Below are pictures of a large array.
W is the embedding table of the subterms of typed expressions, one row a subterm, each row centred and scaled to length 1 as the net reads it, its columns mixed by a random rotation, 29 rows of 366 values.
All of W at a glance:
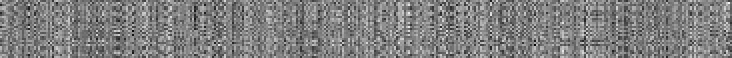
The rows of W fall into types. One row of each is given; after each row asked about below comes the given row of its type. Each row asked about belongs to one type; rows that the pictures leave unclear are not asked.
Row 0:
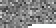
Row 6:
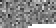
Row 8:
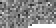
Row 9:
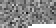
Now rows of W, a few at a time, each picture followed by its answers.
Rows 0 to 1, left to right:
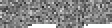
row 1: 8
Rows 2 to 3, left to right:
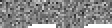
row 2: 6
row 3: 8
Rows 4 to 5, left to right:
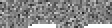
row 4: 8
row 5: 9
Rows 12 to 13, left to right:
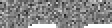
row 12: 8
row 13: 6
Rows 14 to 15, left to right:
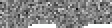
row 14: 8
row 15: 6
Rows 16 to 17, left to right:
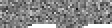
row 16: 0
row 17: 6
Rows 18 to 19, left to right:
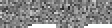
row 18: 0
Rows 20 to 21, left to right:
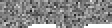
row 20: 9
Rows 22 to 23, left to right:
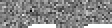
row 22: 9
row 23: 0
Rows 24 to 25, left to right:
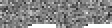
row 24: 0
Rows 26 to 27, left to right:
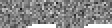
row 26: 6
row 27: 8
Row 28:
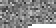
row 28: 0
